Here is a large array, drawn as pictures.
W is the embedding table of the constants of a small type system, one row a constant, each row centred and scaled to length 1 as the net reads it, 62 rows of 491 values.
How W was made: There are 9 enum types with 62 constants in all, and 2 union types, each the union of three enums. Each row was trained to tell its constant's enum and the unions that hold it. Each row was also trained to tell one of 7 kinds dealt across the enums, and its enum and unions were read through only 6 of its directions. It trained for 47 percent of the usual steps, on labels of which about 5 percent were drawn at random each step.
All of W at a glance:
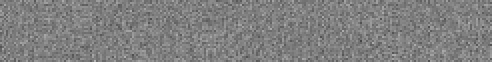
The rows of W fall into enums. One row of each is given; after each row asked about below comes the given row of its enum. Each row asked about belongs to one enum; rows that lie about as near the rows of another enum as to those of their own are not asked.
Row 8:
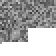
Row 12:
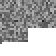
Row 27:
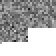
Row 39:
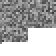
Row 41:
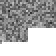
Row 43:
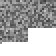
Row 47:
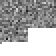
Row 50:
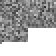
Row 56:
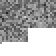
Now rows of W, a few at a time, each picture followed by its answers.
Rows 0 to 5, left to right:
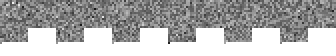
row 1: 27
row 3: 39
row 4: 56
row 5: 56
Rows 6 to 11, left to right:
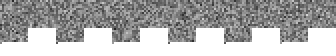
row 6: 27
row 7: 12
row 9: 41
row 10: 39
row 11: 47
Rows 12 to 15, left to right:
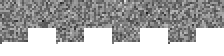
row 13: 39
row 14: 43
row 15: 12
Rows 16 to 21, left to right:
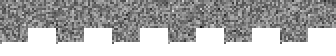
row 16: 41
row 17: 56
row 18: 43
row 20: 47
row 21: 43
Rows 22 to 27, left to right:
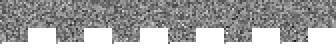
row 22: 41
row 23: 43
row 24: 41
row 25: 56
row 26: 50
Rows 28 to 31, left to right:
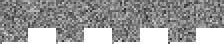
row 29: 41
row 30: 47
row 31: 47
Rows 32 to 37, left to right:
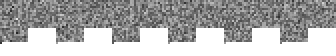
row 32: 50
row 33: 47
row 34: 39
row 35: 50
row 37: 12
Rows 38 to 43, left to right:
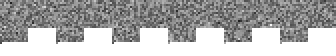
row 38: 12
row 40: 39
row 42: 8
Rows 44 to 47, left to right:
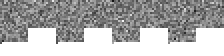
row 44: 12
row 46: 56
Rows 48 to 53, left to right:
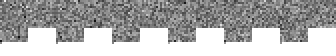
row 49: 12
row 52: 50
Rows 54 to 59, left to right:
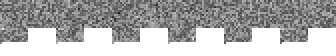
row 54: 39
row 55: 41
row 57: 47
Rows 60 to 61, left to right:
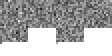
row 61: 50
